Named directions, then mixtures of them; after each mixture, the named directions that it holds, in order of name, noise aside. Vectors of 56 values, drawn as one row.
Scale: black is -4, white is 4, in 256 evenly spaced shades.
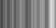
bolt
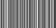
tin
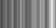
bolt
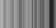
bolt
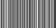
tin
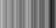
bolt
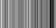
bolt, tin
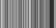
bolt, tin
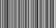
tin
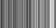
bolt, tin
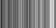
bolt, tin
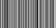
tin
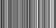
bolt, tin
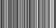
bolt, tin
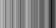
bolt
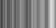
bolt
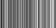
bolt, tin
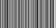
tin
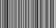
tin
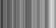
bolt
